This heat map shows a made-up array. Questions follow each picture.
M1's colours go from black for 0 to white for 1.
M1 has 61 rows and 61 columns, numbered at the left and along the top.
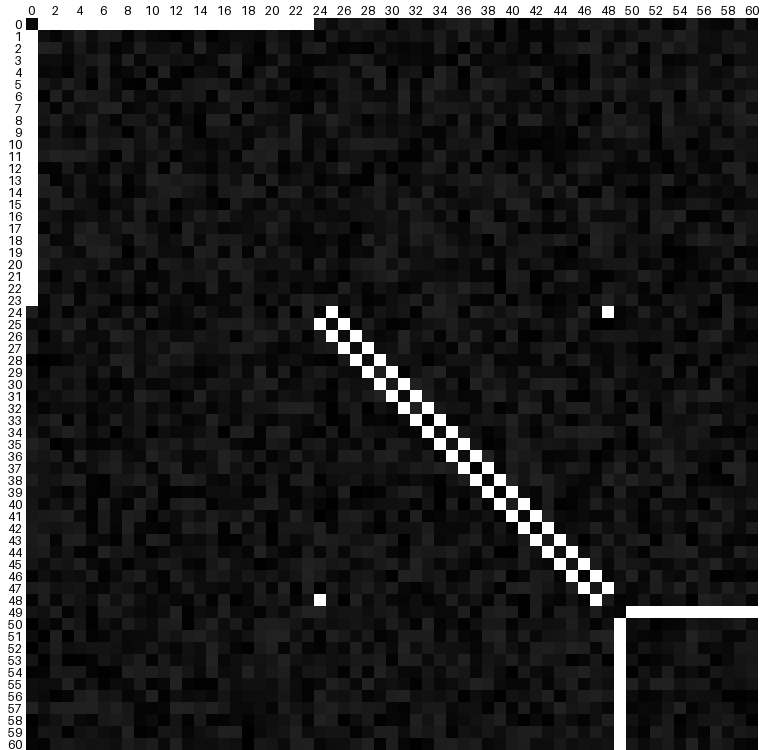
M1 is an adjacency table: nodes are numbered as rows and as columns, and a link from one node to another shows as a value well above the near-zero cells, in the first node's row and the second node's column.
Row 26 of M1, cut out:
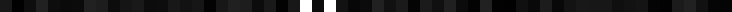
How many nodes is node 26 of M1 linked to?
2
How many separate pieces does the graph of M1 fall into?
3
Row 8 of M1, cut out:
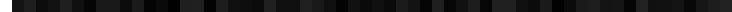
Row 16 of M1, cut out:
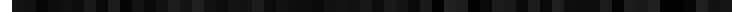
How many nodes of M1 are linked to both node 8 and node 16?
1
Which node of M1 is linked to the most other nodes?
node 0
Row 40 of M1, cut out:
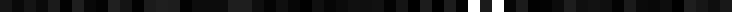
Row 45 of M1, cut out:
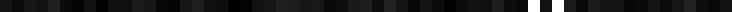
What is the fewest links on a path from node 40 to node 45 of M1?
5
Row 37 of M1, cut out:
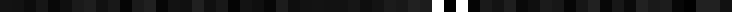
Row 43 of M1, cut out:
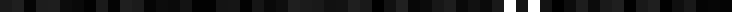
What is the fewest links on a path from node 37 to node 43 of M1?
6
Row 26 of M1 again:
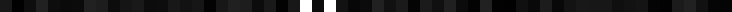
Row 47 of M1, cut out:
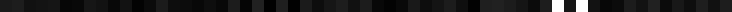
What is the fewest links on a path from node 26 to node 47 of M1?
4
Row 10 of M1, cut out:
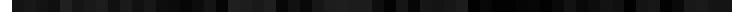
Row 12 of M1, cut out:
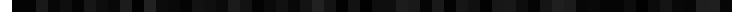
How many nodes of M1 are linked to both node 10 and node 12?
1
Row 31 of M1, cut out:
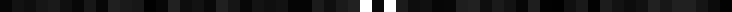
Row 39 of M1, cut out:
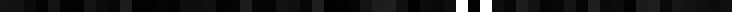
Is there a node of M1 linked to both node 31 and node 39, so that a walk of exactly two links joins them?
no
